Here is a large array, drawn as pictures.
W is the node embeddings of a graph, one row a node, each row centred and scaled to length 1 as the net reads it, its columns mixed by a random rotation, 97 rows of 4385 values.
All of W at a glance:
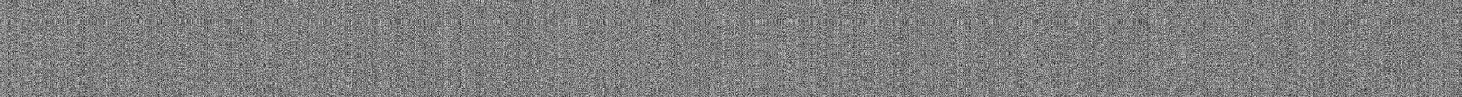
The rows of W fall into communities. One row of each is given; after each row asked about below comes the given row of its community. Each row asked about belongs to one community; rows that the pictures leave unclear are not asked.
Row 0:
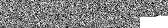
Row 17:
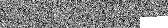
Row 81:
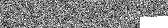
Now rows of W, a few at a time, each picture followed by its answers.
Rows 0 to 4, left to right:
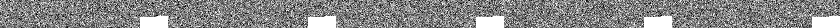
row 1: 0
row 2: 0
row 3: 0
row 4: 17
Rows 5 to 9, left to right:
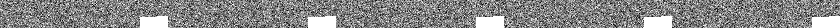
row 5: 0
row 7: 17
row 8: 17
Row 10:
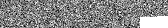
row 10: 81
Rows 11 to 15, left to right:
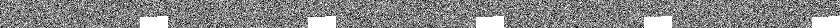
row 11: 17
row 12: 17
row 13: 0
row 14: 81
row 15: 0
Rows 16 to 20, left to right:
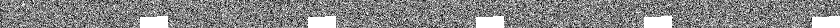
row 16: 17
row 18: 0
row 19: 81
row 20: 81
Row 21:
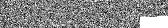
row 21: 81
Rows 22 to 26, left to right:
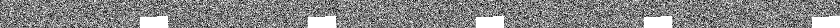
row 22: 81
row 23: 81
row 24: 17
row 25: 0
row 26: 17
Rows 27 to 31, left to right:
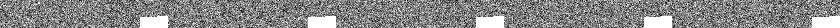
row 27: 17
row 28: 81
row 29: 17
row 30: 0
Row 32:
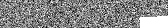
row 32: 81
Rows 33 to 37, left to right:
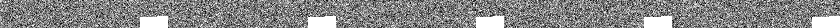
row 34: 0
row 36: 17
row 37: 17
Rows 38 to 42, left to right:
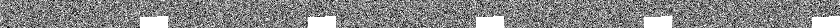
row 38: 81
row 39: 0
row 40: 0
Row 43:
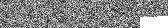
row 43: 81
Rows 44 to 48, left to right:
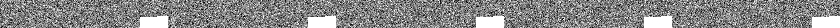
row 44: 17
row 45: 17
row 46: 17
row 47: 81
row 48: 17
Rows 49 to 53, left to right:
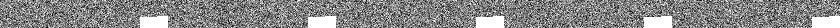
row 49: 81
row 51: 0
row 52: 17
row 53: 17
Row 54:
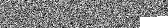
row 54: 17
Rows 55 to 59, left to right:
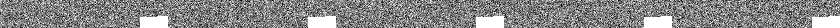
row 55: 0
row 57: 81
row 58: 17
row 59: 0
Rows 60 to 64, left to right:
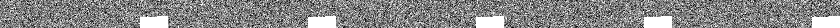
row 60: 81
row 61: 17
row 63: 81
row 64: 0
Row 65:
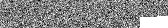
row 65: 0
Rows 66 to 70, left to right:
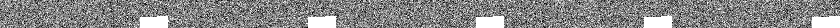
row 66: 17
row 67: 81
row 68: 17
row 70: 81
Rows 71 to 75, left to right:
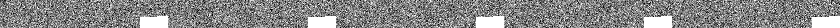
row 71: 81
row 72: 17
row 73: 81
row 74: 17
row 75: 17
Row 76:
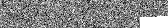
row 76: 0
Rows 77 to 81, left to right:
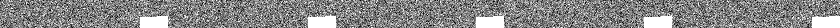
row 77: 81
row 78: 81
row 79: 81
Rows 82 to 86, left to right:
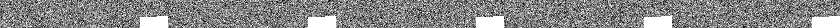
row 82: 17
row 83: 17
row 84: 17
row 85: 81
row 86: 81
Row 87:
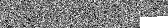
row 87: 81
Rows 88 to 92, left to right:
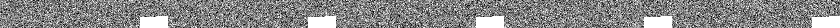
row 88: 0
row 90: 0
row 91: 0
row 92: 17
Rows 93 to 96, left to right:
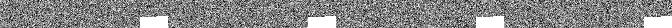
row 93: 0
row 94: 17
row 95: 17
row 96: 17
